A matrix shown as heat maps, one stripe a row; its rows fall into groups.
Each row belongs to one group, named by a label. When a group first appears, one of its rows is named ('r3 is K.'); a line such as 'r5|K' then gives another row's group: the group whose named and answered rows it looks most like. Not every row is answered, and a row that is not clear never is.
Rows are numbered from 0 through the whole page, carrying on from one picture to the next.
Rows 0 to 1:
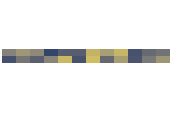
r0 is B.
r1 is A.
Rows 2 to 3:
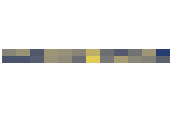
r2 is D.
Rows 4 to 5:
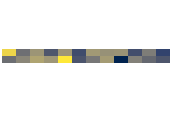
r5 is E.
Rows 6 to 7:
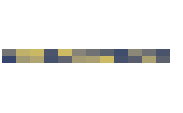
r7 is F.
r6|E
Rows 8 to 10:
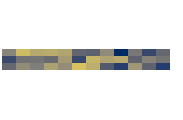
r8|E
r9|A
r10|D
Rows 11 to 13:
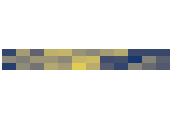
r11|A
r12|D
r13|D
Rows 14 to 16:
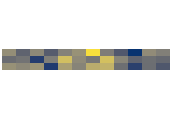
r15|A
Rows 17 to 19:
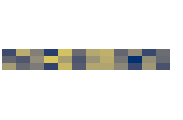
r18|A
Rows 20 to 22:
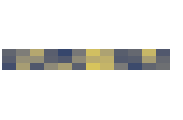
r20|F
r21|F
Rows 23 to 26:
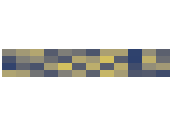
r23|B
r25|A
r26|B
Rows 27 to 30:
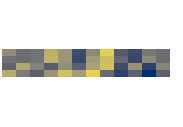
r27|A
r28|A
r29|E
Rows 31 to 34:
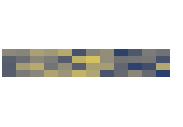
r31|E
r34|D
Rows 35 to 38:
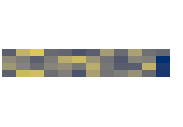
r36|D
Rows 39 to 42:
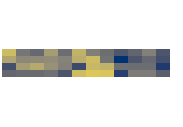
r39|D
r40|D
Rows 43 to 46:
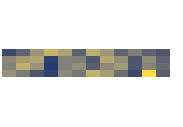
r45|B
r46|F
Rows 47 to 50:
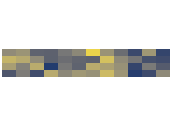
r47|F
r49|B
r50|A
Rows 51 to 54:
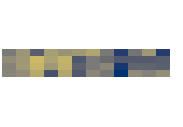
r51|D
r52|E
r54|E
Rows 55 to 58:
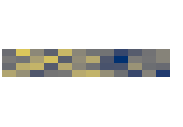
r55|E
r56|D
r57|E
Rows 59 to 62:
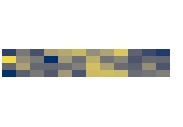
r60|B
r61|F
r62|A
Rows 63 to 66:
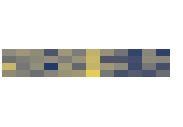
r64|D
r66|D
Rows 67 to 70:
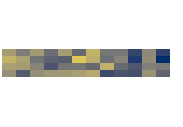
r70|D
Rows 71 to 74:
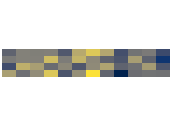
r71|F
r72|D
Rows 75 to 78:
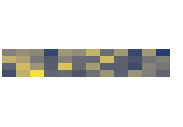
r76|B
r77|E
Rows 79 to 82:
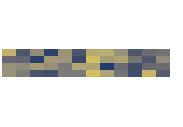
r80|A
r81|D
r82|F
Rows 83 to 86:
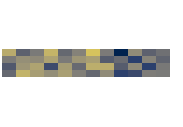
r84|D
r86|E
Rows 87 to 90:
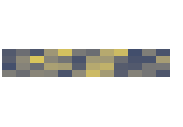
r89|A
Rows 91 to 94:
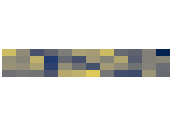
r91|F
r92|B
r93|B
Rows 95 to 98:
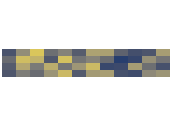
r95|E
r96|E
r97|D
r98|A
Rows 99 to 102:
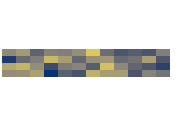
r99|D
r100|A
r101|B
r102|B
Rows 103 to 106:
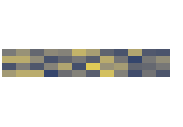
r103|D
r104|B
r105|A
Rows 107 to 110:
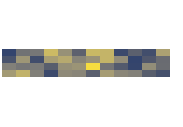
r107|A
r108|A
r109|F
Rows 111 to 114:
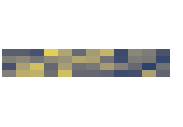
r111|A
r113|E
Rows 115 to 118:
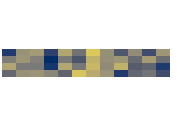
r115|E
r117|B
